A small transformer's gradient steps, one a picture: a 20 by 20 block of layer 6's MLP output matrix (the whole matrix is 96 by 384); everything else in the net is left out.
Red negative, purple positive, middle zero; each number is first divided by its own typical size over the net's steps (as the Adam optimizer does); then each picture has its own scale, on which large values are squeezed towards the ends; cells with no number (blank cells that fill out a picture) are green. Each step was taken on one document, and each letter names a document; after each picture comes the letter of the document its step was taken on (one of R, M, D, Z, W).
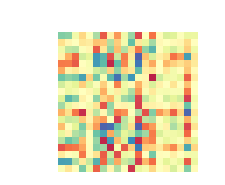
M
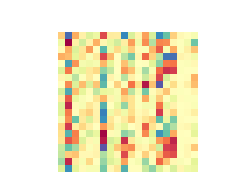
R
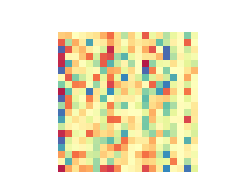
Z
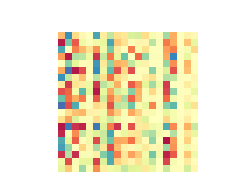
Z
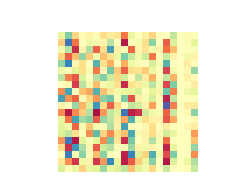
Z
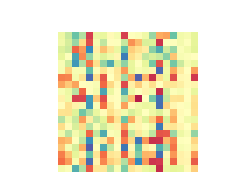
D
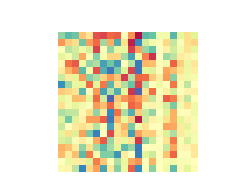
M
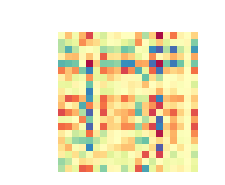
D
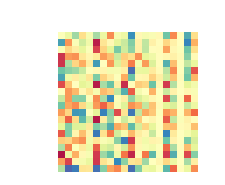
Z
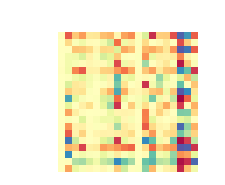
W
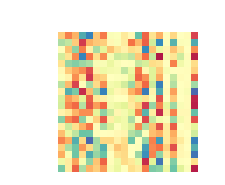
D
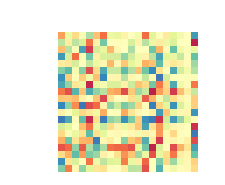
D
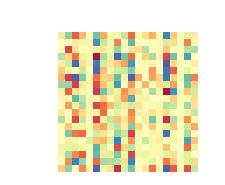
Z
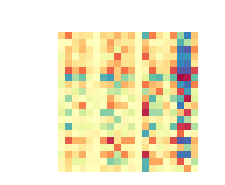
W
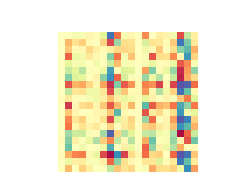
W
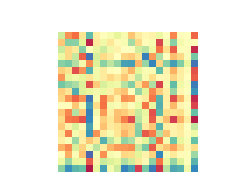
D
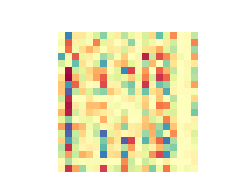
R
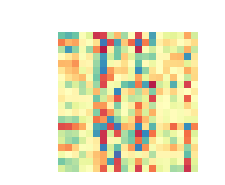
M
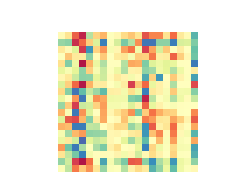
D
